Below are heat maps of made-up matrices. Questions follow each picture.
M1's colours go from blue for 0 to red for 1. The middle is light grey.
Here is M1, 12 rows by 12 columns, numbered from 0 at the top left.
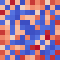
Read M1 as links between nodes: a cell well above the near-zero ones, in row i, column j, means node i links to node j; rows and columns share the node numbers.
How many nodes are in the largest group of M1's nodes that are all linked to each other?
4
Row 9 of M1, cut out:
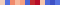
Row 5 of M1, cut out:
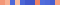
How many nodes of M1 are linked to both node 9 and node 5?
3
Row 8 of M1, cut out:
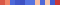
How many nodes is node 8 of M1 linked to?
5
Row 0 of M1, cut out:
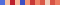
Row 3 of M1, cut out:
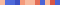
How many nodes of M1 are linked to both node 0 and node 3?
5
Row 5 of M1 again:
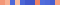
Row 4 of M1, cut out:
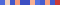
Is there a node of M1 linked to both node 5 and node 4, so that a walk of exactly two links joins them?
yes
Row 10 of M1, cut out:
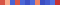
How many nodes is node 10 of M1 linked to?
5
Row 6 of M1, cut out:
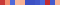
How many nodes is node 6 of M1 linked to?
6
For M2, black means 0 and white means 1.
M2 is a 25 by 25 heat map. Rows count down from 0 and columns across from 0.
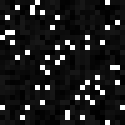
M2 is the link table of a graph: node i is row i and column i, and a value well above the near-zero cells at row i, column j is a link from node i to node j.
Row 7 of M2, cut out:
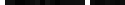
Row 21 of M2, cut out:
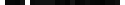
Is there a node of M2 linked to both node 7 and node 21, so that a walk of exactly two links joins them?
yes
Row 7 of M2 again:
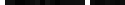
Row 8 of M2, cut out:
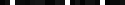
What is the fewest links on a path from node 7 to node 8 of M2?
5
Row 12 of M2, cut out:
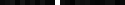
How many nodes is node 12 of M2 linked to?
1
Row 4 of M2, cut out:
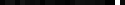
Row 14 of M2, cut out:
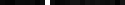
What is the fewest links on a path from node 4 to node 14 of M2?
5
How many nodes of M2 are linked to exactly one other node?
8
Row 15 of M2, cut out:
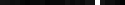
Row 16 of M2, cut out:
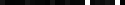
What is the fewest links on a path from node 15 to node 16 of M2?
3
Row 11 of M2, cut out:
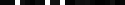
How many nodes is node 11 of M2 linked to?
3
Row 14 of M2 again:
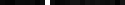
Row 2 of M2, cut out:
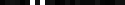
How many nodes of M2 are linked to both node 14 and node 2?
0
